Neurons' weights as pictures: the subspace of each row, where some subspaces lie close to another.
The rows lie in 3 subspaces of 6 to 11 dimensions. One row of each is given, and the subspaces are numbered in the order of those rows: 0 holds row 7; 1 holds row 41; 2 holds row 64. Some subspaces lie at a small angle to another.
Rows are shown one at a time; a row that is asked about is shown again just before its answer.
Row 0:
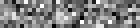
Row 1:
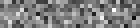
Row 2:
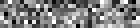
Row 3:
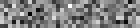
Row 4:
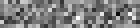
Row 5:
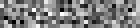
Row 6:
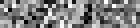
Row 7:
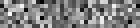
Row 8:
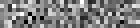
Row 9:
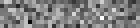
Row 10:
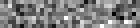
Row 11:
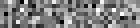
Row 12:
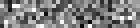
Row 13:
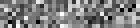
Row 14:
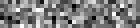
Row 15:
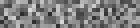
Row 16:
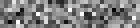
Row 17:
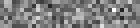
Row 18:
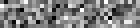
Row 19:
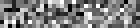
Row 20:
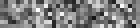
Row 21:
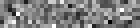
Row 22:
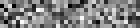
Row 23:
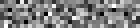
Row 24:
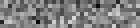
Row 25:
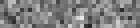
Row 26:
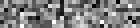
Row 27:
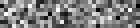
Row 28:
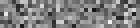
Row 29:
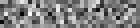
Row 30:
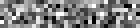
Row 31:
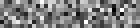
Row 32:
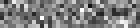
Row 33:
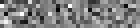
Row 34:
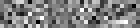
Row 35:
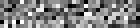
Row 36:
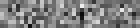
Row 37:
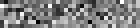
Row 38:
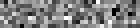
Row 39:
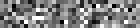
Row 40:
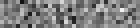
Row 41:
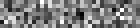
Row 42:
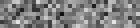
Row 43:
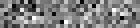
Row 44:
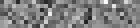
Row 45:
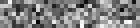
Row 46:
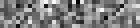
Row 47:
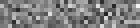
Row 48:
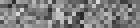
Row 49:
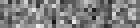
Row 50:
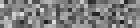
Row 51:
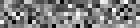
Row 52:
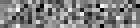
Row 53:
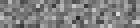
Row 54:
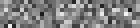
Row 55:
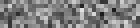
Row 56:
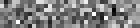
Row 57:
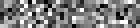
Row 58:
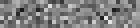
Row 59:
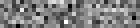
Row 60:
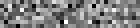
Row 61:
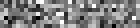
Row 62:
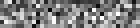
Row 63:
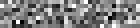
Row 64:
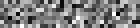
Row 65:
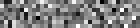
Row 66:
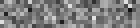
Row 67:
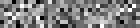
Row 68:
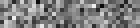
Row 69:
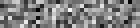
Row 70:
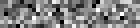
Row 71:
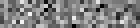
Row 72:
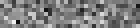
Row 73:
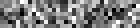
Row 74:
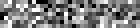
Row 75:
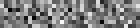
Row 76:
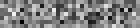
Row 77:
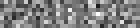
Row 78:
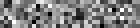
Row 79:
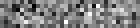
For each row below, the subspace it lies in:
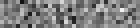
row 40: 1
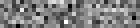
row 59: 1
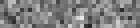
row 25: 2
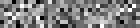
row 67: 0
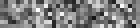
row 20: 2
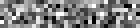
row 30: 2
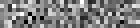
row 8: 0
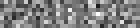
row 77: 0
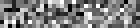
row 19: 1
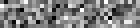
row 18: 2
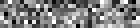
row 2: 2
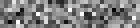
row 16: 1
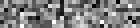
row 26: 2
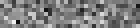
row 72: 0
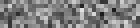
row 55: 1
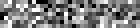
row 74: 0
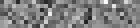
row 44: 0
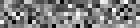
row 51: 2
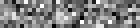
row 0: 2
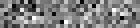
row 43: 0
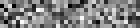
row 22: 1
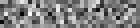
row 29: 1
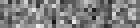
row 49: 2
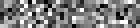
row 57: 0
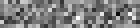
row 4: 2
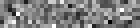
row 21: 2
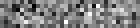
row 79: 0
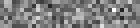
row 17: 1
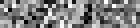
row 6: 0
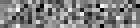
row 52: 0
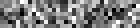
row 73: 1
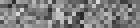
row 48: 2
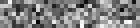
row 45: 2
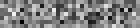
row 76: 0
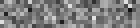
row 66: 2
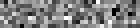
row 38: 2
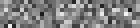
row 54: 0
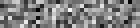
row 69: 2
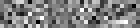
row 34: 0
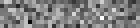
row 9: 2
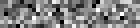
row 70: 0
